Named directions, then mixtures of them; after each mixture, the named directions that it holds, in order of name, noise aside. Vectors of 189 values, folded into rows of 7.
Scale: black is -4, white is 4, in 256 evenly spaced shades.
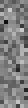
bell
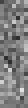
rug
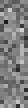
bell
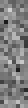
bell, rug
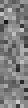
bell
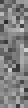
bell, rug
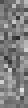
rug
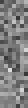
bell, rug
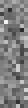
bell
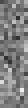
rug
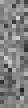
rug
